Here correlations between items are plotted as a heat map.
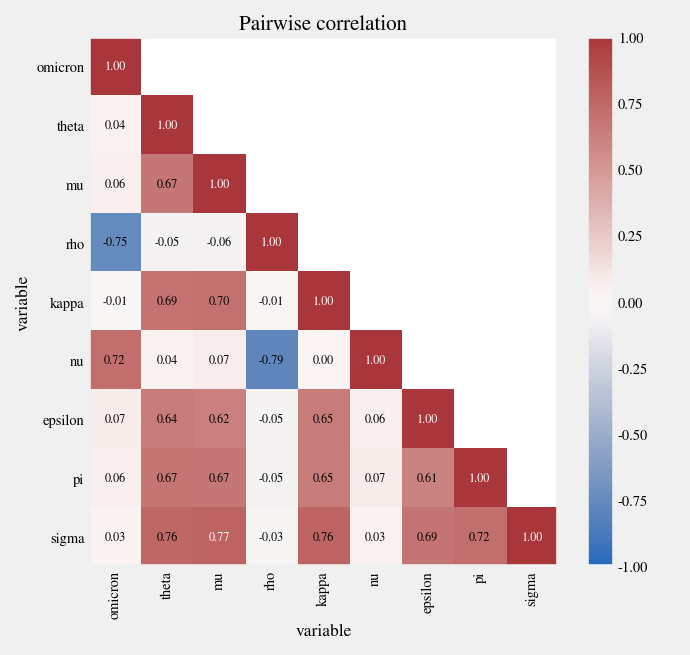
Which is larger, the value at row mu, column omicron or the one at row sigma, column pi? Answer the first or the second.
the second
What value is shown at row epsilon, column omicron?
0.07
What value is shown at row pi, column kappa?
0.65
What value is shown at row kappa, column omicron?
-0.01
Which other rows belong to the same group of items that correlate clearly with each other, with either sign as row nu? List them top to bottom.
omicron, rho
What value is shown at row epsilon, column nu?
0.06
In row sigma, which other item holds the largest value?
mu
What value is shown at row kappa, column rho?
-0.01
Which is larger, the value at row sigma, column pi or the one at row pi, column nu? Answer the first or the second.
the first
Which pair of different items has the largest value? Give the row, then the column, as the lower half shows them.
sigma, mu
